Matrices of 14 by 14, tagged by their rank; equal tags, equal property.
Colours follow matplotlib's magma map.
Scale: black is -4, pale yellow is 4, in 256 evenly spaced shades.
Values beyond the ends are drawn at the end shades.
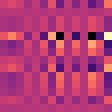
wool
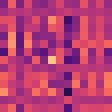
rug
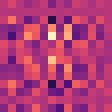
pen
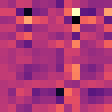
pen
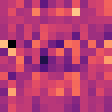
rug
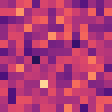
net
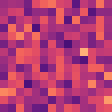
net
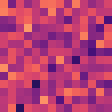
net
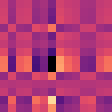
wool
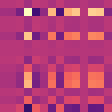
wool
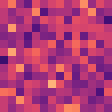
net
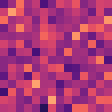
net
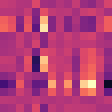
pen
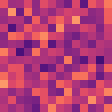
net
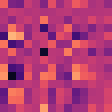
pen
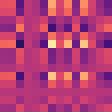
wool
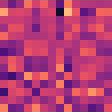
rug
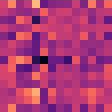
rug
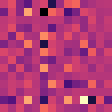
rug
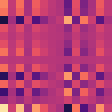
wool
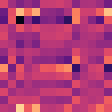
pen
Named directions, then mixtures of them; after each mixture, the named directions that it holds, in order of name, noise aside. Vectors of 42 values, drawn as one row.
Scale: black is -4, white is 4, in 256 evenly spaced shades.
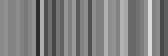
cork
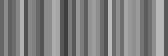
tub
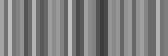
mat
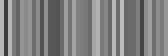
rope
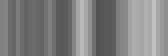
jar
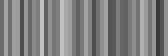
rope, tub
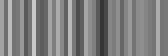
mat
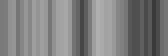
jar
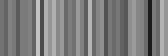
cork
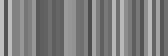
cork, mat, rope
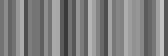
tub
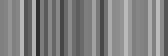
cork, mat, tub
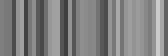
jar, mat, tub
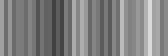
cork, jar, rope
